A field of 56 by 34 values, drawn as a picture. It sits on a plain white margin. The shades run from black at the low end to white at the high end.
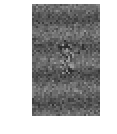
Values change most from cell to cell in the centre. There is no seam. In the centre lies a patch that is rougher than the rest. No single row or column stands out from its neighbours. Horizontal stripes repeat 4 times down the table.
